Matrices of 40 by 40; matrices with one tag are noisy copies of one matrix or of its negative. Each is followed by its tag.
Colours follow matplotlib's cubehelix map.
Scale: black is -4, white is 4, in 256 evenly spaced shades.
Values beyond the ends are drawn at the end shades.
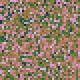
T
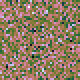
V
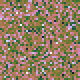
V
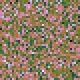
V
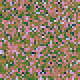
V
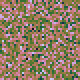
V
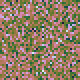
V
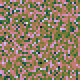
T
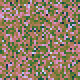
V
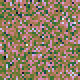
V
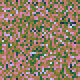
V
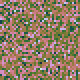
T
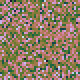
T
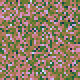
V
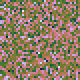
T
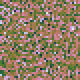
T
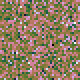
V
